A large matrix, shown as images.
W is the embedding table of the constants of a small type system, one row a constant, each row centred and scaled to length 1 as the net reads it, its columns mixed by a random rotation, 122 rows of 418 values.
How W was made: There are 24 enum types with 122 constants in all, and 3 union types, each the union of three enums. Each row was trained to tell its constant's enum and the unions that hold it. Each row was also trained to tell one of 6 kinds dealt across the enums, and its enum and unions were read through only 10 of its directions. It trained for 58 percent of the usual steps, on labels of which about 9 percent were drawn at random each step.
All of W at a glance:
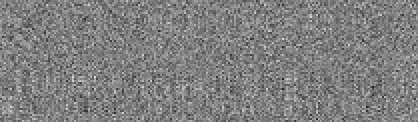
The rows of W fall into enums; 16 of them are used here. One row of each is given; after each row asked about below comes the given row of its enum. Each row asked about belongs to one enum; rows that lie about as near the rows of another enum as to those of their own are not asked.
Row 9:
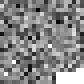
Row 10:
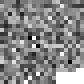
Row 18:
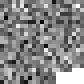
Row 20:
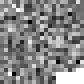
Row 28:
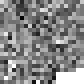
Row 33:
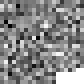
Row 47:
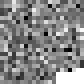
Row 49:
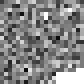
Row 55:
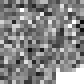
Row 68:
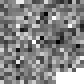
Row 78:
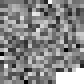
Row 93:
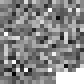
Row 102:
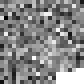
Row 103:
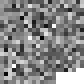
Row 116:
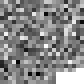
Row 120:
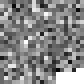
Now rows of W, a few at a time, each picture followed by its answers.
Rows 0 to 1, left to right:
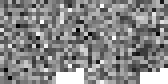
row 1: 68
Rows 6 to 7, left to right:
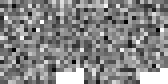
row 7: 47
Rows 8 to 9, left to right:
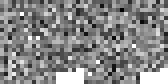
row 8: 103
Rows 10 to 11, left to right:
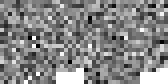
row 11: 33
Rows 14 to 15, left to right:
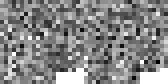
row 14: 103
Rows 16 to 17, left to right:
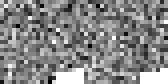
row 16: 28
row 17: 120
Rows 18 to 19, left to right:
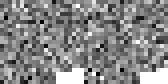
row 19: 20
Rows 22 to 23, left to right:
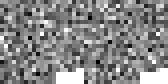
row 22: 116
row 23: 18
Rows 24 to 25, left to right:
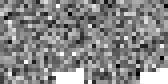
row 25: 33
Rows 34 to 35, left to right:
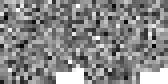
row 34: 18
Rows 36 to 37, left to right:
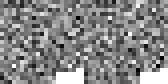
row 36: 55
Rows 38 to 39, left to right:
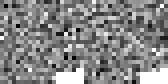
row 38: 93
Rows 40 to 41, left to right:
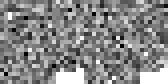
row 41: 10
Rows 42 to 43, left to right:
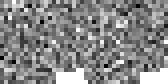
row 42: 47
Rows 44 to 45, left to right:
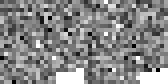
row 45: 68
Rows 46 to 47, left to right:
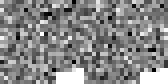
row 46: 28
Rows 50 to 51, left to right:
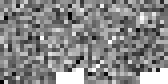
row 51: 68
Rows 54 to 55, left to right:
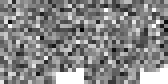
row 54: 103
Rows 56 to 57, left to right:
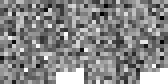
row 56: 102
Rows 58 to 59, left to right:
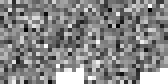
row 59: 28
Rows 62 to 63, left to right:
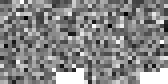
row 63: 103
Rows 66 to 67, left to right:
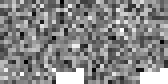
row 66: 47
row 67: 49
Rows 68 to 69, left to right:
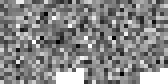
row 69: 116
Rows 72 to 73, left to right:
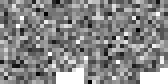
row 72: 18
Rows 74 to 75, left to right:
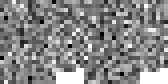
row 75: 116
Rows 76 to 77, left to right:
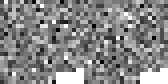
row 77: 49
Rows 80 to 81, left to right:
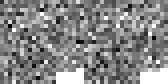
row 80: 49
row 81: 49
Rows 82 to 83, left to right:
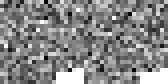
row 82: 9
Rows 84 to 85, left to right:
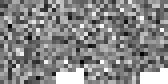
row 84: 49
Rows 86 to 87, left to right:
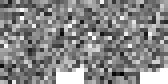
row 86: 55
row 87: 116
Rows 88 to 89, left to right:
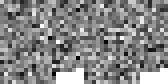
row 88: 78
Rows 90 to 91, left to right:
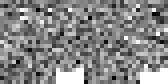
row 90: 55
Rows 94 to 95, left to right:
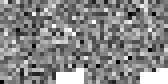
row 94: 116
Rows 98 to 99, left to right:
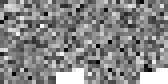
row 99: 18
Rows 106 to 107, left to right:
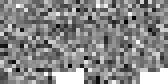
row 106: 68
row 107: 47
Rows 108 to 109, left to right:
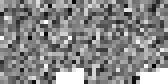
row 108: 28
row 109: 28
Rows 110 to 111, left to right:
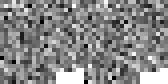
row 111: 18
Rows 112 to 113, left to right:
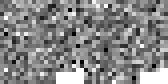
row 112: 68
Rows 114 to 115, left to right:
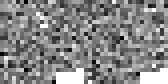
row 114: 78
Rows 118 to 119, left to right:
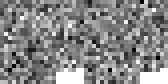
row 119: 55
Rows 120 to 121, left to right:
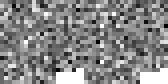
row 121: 47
